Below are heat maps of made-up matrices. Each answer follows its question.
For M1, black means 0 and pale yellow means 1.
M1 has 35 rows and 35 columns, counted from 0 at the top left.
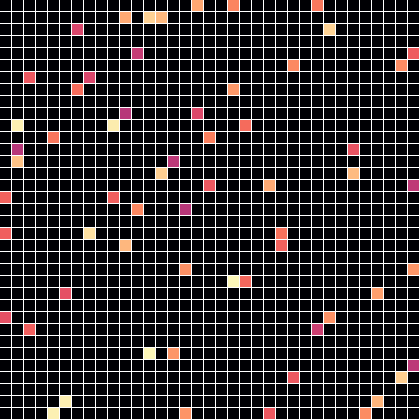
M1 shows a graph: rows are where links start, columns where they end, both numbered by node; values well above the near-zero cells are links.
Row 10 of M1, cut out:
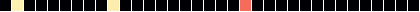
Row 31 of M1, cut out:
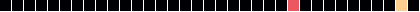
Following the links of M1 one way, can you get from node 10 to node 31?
no
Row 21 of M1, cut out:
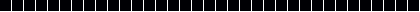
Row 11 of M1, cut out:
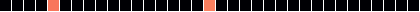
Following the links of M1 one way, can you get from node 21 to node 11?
no
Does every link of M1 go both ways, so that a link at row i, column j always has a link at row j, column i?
yes
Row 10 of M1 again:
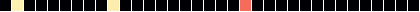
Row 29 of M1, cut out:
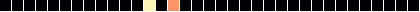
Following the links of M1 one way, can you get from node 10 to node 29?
yes
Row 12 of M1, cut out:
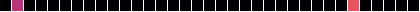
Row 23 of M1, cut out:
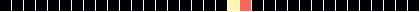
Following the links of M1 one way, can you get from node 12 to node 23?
yes
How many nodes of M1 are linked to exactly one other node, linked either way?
1
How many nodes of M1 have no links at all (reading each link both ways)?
7
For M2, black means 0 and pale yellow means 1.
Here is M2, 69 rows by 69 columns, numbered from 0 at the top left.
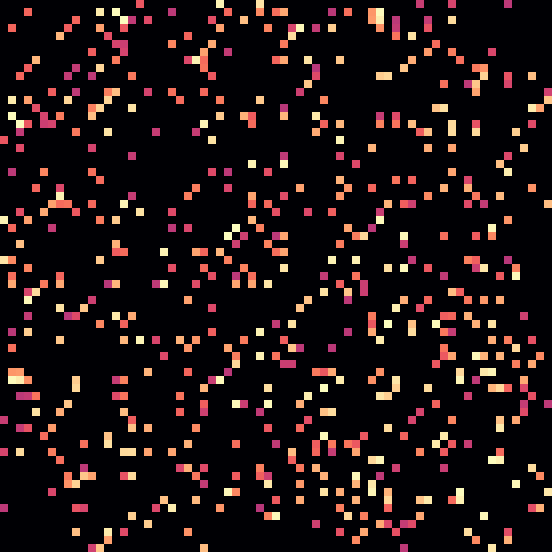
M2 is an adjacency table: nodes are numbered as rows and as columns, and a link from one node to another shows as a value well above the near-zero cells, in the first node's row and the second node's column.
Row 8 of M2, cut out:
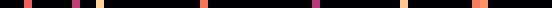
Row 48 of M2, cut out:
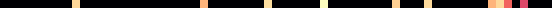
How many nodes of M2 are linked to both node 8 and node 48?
2
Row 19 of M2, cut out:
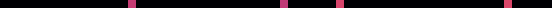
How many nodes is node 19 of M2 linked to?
4
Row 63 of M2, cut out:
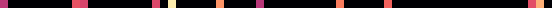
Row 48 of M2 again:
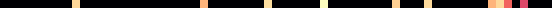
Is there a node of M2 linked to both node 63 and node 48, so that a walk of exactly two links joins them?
yes
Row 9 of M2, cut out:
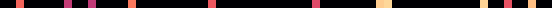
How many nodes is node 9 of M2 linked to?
11
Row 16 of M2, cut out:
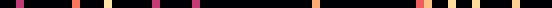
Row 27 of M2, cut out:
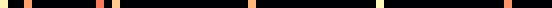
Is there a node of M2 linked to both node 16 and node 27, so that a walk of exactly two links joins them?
no
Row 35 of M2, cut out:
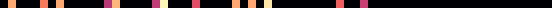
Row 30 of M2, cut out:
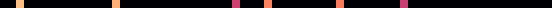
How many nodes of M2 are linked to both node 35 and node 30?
4
